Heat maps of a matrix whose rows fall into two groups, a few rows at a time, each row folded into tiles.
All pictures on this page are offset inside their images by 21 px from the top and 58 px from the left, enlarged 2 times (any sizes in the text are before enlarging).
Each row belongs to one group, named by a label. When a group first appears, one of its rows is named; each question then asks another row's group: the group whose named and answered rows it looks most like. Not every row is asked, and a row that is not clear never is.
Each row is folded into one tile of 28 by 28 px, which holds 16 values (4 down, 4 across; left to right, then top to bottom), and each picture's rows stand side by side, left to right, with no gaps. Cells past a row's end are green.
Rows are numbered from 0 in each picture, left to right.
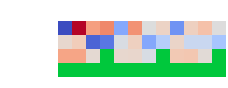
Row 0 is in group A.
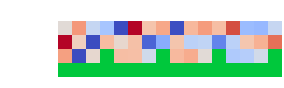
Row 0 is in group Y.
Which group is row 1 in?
A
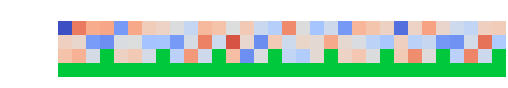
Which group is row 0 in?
A
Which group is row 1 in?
A
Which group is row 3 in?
Y
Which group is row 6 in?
A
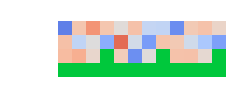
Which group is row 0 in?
A
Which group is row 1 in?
Y
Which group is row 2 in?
A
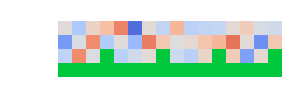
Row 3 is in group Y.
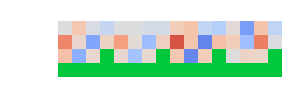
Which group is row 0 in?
Y
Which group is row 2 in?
Y
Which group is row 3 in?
A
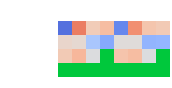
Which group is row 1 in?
A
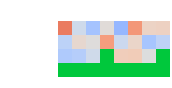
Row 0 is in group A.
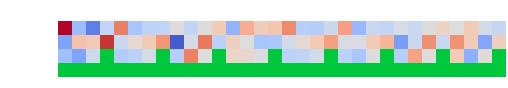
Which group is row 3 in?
A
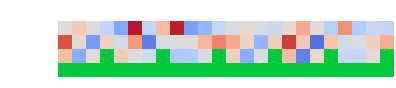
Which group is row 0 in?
Y
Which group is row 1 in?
A
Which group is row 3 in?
Y
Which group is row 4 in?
Y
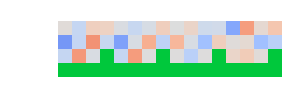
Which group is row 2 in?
Y
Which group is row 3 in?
A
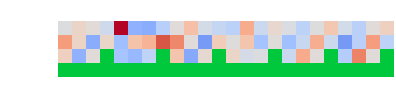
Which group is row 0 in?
Y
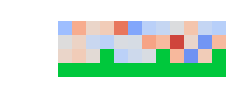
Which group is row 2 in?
Y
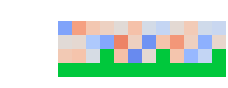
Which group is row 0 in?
A
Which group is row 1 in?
Y
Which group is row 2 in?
Y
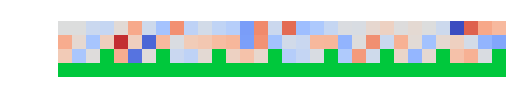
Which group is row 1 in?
Y
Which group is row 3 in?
A
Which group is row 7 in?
A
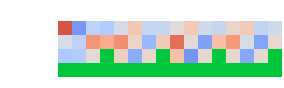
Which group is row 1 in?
Y
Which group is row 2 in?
Y
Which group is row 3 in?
Y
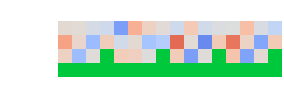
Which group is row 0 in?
Y
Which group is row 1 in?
A
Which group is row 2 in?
Y
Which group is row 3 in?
Y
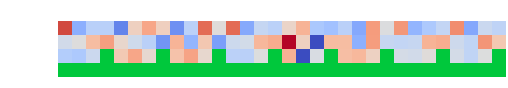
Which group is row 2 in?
A
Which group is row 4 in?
Y
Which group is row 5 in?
A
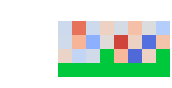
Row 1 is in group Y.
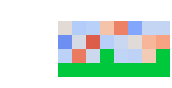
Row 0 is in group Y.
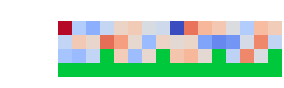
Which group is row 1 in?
Y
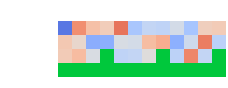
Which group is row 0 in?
A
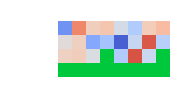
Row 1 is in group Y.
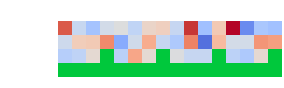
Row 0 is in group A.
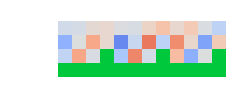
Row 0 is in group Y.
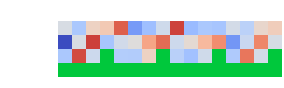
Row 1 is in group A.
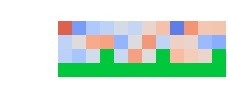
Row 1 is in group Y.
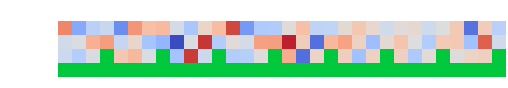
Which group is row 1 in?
A
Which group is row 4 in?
Y
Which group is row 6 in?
Y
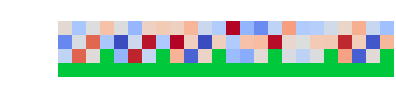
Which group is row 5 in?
Y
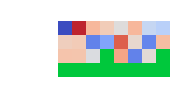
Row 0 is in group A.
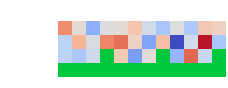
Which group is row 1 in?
Y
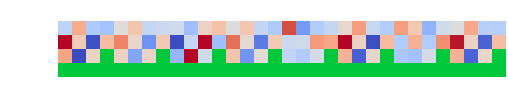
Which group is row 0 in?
Y
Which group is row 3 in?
Y
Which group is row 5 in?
Y
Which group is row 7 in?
Y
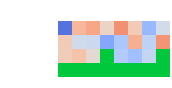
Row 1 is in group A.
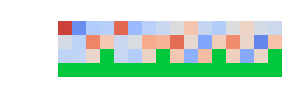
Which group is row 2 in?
Y
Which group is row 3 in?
Y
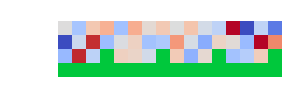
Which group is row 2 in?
Y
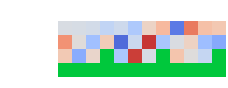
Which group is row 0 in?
Y
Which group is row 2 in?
A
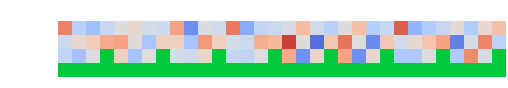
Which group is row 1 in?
Y
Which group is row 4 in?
Y
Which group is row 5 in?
Y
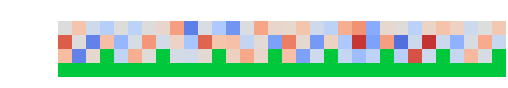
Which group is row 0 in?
Y
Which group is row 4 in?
Y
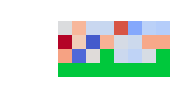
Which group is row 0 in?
Y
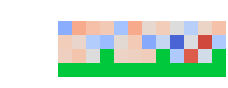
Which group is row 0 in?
A
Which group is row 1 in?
A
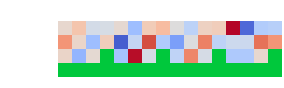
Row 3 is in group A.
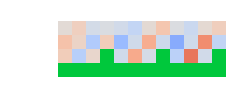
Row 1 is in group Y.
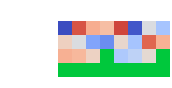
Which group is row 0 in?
A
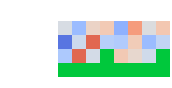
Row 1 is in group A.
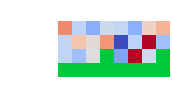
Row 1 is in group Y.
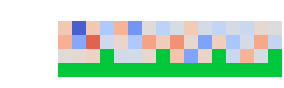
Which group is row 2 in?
Y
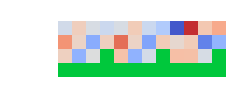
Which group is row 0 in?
Y
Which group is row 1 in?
Y
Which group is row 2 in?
A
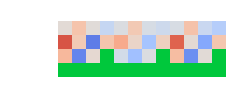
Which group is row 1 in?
Y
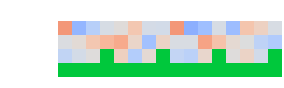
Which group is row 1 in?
Y
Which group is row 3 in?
A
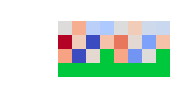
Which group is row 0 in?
Y
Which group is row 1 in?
Y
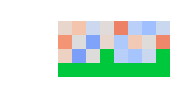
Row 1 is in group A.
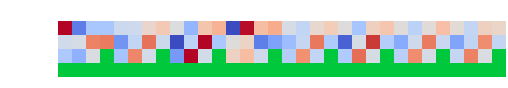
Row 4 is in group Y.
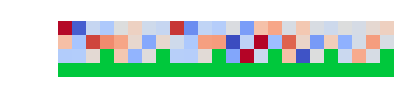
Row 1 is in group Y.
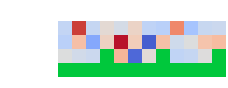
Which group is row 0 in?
A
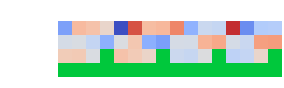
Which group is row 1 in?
A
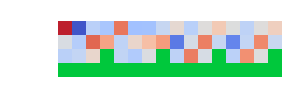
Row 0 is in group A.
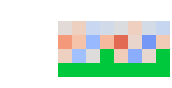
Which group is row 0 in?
Y
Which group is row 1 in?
Y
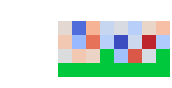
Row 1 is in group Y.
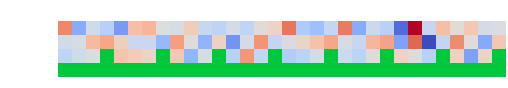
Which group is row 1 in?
A
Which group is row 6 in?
A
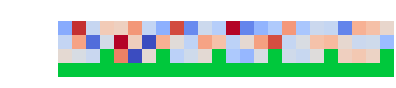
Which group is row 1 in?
Y
